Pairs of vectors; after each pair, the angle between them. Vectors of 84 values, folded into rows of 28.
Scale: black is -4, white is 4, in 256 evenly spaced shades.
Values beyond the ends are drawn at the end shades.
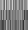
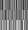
partly opposed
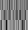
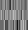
orthogonal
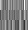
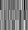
nearly opposite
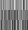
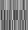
partly aligned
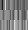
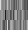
orthogonal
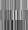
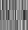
orthogonal
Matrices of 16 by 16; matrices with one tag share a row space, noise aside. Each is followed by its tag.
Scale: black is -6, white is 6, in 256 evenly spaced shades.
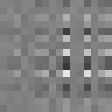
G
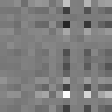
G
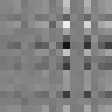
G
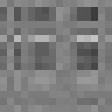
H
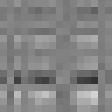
H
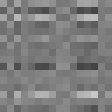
H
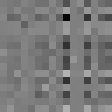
G
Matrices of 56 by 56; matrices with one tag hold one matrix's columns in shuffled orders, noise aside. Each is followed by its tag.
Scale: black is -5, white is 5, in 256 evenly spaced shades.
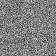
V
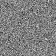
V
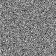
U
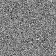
V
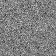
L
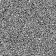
V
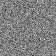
V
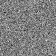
U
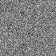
U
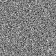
U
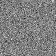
V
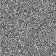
U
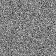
L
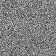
L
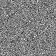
V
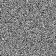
V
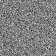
U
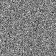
U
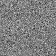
L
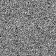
L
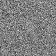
L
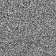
L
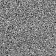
L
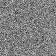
V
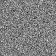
U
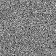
L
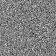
U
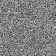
L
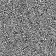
V
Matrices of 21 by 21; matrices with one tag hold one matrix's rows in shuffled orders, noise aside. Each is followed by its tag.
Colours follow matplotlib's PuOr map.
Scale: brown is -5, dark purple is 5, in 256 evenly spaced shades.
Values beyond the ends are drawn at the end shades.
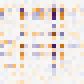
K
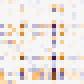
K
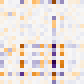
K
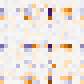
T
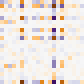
K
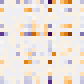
T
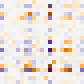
T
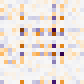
K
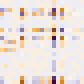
K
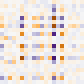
K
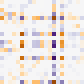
K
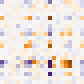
T
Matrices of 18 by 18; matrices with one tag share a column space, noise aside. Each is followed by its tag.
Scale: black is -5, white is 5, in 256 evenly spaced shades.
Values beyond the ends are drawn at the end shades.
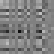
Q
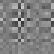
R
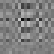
R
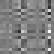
Q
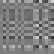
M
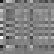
M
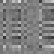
M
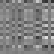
M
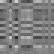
M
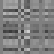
Q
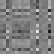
Q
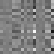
Q
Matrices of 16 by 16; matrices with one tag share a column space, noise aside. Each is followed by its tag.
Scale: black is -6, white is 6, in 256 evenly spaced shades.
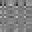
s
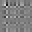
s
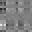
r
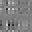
r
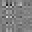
s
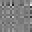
s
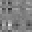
r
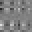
r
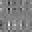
r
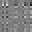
s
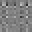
s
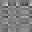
s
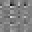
s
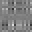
r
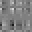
r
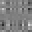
r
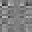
s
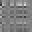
s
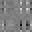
r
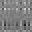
r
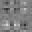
r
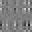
r
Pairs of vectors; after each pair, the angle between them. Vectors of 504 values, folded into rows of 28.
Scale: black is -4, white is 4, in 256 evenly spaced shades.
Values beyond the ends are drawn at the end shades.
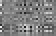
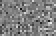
partly opposed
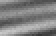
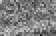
partly aligned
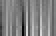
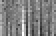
nearly opposite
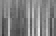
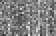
partly aligned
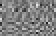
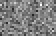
partly opposed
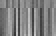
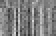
nearly opposite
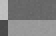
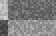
nearly parallel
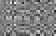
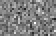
orthogonal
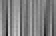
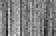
nearly parallel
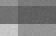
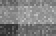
nearly opposite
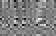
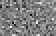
partly aligned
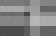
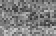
partly opposed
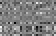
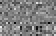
nearly parallel
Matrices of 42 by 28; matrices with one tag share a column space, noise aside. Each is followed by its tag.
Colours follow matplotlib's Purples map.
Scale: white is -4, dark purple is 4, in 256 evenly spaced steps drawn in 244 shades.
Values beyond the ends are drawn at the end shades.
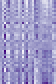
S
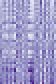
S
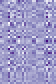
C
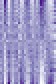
S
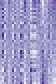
S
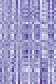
S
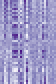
S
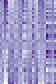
S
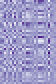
C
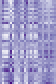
S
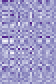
C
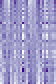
S
